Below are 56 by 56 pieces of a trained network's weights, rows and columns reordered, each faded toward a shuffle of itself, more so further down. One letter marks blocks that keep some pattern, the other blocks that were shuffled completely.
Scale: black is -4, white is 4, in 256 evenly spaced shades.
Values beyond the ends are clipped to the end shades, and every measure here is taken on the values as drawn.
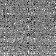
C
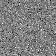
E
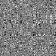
C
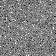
E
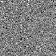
C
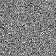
C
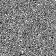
E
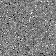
E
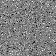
E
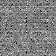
C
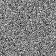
E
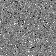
E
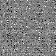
C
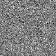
C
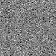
C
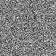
C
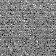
C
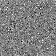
E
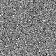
E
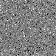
E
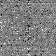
C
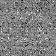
C
